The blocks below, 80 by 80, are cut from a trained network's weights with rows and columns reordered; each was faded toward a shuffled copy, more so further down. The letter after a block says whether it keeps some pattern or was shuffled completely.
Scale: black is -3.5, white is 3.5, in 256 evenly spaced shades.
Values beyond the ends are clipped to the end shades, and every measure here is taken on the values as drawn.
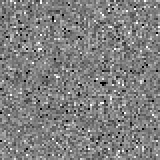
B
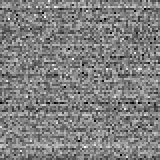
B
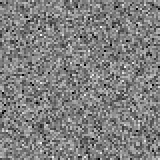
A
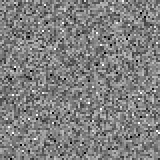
A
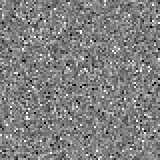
A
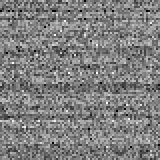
B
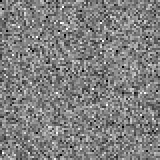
A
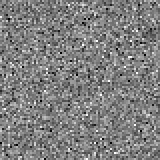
A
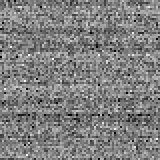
B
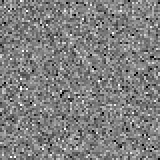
A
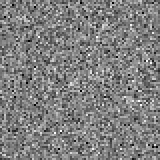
B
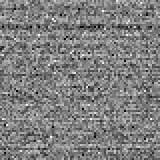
B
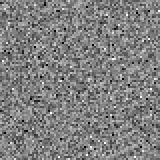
A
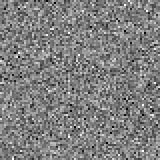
A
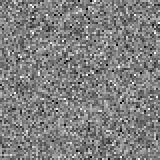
A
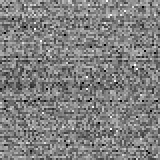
B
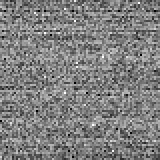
B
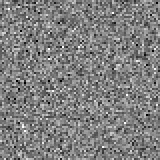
B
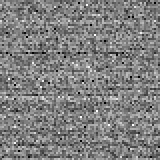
B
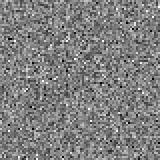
A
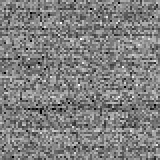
B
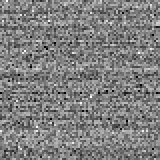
B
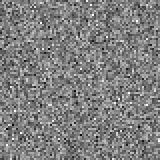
A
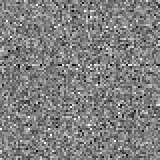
B
